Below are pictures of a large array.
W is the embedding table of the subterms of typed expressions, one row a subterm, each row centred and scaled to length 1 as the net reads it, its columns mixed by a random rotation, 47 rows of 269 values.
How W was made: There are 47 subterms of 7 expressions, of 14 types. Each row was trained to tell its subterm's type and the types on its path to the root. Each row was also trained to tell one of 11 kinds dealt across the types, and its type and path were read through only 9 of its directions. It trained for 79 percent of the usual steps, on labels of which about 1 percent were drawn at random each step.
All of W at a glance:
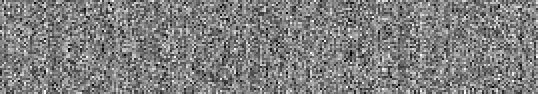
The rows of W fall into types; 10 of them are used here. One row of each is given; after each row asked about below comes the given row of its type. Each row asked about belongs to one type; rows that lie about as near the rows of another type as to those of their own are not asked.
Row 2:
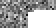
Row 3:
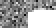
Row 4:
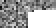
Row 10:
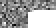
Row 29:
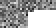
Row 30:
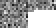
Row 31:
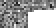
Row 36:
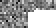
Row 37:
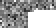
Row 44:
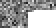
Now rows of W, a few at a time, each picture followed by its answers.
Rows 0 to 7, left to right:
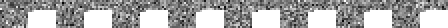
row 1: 10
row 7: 3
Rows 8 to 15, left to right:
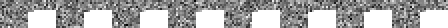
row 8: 29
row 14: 37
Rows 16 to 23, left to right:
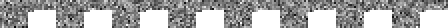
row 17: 37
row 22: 3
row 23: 44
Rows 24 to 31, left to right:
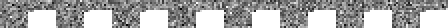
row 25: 3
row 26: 10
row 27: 44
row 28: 44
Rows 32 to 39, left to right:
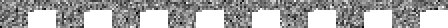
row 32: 44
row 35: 36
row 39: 29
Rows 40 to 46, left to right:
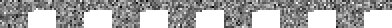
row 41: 3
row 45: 29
